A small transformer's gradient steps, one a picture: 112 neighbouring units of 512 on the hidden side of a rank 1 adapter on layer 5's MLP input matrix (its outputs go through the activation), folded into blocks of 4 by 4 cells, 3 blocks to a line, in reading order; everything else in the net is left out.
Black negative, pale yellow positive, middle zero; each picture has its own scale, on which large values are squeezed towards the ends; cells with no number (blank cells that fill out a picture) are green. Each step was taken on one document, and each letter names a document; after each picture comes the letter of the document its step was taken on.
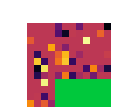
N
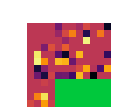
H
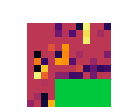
N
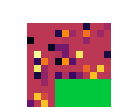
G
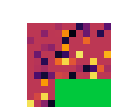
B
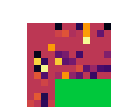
N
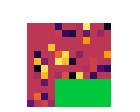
N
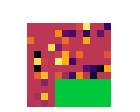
G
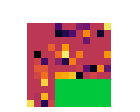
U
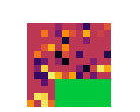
B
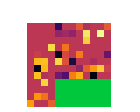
H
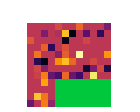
B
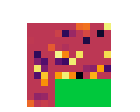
U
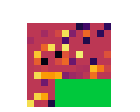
B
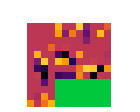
H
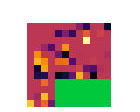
H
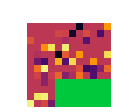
B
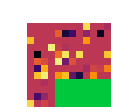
G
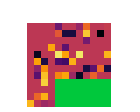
U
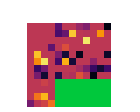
H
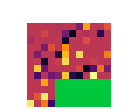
B
